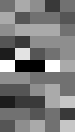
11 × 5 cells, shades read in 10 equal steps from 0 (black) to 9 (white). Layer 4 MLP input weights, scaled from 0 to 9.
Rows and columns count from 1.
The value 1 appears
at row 5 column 1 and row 9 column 1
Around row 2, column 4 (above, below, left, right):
2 6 4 3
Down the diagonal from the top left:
4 3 6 5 5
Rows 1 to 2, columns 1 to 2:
4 6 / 6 3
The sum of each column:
44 44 43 54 51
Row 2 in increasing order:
3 3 4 4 6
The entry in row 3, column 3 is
6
